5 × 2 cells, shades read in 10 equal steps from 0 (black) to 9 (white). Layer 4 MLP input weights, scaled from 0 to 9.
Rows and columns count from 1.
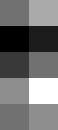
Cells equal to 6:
1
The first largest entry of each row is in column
2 2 2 2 2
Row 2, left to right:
0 1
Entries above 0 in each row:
2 1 2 2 2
